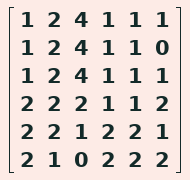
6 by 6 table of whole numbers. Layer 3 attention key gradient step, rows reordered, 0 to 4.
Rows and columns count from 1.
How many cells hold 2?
15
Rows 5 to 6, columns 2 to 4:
2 1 2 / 1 0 2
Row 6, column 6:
2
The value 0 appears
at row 2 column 6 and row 6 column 3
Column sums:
9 11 15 8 8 7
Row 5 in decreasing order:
2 2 2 2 1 1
